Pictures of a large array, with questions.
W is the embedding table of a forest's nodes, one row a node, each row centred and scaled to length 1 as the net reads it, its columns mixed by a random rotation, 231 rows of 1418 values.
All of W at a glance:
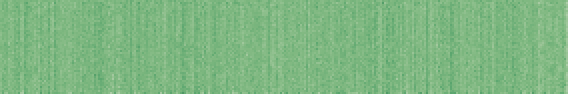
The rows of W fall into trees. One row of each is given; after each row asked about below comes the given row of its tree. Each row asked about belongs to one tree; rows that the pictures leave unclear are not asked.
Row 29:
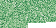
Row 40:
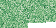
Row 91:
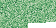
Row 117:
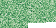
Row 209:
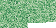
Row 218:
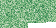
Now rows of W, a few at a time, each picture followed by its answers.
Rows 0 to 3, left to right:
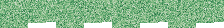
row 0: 40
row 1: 117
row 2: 218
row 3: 29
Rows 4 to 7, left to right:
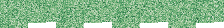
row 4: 117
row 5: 209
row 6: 209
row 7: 29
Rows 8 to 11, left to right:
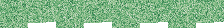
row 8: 209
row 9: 91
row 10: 218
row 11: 40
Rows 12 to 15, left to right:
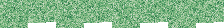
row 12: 209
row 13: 218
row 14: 218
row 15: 29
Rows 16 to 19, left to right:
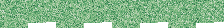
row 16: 218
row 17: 218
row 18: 29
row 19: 29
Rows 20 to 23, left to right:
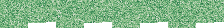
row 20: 117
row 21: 218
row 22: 29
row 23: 209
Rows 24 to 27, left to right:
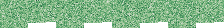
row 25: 117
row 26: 218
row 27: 117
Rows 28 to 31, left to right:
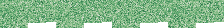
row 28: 209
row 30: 117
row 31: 209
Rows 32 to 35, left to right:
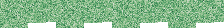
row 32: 218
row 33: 117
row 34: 218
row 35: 40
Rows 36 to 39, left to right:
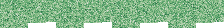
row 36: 218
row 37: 209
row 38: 117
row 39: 117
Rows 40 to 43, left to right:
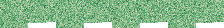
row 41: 40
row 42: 29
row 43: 117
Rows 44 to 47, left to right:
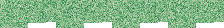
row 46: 218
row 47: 218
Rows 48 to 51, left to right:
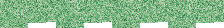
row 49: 40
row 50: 40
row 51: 40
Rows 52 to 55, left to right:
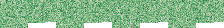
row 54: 117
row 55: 29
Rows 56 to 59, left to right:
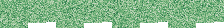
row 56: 117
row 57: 218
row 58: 40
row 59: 218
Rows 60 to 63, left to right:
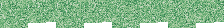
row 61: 218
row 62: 117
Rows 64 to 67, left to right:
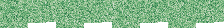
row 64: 209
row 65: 117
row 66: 218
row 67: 29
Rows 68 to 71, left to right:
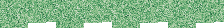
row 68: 218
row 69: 40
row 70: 218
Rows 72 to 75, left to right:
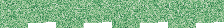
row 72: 218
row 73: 40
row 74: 40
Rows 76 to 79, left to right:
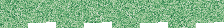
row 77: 29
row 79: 209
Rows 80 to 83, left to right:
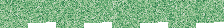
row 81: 117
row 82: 218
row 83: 29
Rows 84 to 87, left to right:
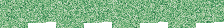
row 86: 218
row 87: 29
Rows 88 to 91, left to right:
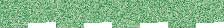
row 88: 117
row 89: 218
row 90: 29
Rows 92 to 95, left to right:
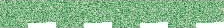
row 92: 218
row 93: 209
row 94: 117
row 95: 117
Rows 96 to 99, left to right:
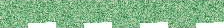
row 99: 29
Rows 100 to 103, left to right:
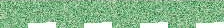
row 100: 218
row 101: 29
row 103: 117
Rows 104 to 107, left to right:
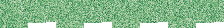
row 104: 40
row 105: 29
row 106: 29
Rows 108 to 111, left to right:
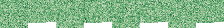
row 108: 117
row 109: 29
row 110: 209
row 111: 29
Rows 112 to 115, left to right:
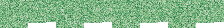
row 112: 29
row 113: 117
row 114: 117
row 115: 209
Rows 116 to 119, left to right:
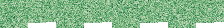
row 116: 209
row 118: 218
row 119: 117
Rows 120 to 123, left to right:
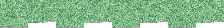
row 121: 40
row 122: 29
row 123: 40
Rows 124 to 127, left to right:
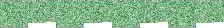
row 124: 218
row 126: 218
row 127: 117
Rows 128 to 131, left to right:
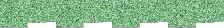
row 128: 209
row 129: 209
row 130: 218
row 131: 117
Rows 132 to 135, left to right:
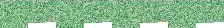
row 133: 91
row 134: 218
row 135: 218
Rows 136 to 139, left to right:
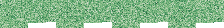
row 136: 218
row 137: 209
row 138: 117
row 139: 209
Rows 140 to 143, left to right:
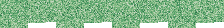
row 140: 117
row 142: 40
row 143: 209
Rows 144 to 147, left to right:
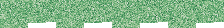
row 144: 218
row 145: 29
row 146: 29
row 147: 29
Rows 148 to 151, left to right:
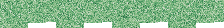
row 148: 218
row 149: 40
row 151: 40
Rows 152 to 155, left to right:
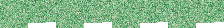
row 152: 29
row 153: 40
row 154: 218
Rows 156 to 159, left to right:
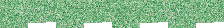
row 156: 40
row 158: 209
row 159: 218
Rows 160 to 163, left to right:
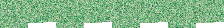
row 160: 218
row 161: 209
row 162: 218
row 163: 117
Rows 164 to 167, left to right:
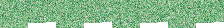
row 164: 29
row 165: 117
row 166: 117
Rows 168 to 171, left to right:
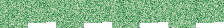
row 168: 117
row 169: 40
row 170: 209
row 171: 29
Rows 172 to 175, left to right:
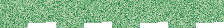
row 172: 40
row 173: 29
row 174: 117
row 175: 117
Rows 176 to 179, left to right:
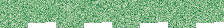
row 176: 117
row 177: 29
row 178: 29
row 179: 117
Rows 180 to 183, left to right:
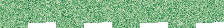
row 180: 29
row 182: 91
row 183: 117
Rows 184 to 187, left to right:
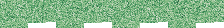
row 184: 218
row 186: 29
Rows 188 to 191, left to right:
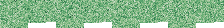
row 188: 29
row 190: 218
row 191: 218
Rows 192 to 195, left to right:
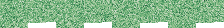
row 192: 209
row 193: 117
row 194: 218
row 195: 218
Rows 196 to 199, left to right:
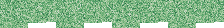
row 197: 40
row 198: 218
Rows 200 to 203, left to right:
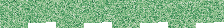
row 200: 29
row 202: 209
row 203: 209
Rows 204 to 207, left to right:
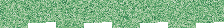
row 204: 29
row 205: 218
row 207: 29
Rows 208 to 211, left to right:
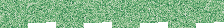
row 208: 91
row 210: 29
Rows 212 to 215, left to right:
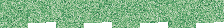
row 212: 209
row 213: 218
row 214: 29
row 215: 40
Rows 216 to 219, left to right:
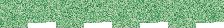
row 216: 40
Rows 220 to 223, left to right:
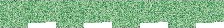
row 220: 29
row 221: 209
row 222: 218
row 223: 117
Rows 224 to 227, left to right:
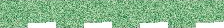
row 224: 209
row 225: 117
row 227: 40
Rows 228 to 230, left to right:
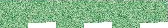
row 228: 40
